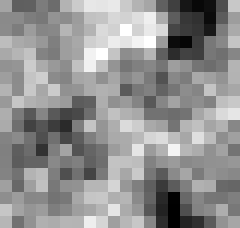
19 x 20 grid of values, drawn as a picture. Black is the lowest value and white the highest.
Mirror symmetry: none. Odd rows or columns: none. Ninth with the highest average: top middle.
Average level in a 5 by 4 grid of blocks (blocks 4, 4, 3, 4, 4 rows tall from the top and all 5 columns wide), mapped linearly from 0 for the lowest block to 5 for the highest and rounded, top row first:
2540 | 4422 | 2234 | 2243 | 3412
